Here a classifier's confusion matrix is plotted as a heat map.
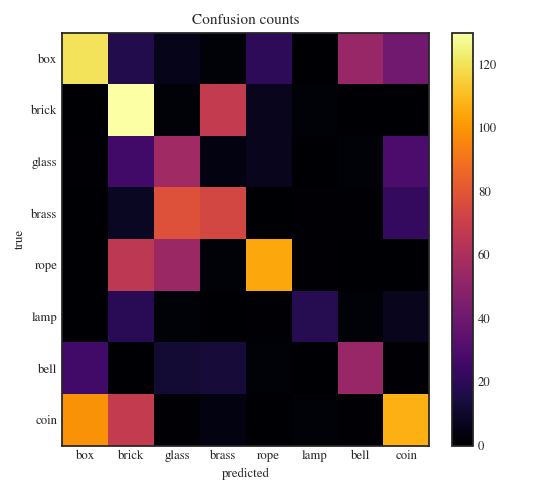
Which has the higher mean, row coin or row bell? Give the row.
coin
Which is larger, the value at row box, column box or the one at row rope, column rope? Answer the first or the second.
the first
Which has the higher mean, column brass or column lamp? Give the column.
brass
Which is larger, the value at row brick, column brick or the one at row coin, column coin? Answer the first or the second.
the first
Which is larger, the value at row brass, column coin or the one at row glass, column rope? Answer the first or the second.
the first
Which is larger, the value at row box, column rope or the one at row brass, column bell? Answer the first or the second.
the first
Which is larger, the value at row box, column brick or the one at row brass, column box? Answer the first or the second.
the first
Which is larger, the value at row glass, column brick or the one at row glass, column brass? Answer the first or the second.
the first
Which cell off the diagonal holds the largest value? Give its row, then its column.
coin, box
